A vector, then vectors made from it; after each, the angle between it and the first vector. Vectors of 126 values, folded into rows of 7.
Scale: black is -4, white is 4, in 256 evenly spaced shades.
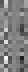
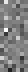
partly aligned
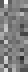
nearly parallel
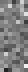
orthogonal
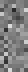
partly opposed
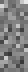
partly aligned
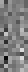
nearly opposite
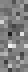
orthogonal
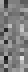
nearly opposite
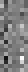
nearly opposite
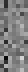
nearly opposite
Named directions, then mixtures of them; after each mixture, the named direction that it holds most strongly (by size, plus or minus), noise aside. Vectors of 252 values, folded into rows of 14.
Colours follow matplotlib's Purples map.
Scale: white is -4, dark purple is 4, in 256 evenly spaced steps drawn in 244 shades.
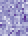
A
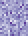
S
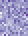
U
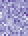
U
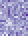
U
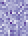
S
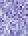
S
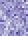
A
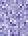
S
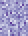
S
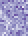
A
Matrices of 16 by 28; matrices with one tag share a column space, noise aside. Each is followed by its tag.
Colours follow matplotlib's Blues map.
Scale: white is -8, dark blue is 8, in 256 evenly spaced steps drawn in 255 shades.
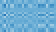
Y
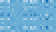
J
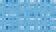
J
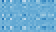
J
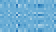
Y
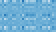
J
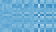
Y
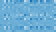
J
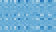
J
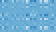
J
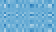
Y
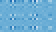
J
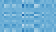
Y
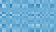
Y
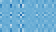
Y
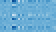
J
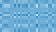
Y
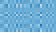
Y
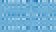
J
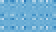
J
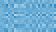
Y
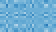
Y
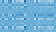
J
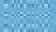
Y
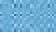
Y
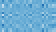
Y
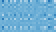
J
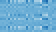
J
